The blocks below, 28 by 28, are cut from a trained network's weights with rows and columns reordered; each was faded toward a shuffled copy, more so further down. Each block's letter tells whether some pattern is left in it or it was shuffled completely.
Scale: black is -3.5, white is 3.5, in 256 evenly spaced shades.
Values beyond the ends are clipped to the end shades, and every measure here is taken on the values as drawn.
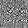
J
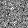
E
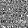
J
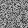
E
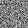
E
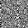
J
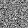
E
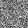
E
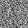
J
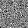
E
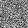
E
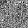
J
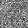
E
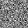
J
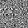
J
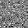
J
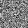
E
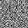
J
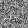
E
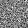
E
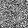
E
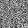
J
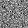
E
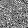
E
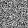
E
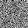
J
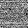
J
